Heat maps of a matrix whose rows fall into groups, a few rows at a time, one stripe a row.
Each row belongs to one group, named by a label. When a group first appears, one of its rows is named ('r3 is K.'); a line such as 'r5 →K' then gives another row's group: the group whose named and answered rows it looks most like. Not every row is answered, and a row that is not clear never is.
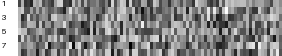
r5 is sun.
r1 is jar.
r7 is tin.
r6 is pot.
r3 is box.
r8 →box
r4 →tin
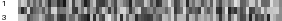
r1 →sun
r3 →sun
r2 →box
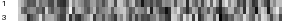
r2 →tin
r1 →sun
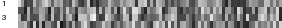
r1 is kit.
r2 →box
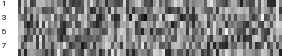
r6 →kit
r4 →kit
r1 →pot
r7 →tin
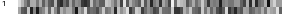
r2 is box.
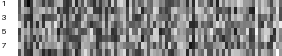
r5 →pot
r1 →jar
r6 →pot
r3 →jar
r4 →kit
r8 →jar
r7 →kit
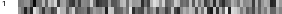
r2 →jar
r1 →pot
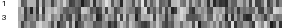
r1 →tin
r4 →pot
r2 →kit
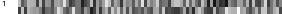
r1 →tin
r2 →jar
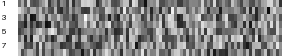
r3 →box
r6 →jar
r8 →tin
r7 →kit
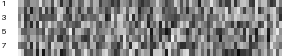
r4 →kit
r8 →kit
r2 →jar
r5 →tin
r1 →pot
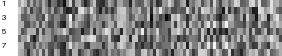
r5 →tin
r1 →sun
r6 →box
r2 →box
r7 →sun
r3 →tin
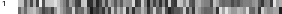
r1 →kit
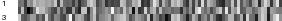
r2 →jar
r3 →tin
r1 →pot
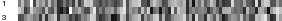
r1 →pot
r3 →pot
